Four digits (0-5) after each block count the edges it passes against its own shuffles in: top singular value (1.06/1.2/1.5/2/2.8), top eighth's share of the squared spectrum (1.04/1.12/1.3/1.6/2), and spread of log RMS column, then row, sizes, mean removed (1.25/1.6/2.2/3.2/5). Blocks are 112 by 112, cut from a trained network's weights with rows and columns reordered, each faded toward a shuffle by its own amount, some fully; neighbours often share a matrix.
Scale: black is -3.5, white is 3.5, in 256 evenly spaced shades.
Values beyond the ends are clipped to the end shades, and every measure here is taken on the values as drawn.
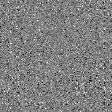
3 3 1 1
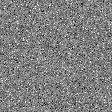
1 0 0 0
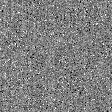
2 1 0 0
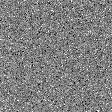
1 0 0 0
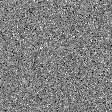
0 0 0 0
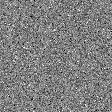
1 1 0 0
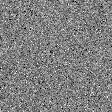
0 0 0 0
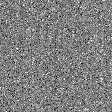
2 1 0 0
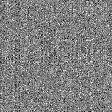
3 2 0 1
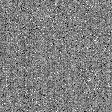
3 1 0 0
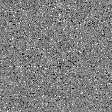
3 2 0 1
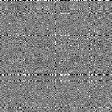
5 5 3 3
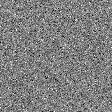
1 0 0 0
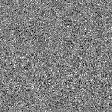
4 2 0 1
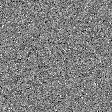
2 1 0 0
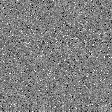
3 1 0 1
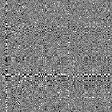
5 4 3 3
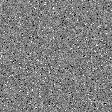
2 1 0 0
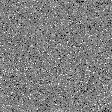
1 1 0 0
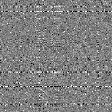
5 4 2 3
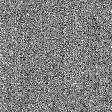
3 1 0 0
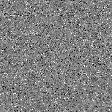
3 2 0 1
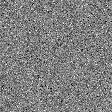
1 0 0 0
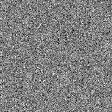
3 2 1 1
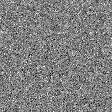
2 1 0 0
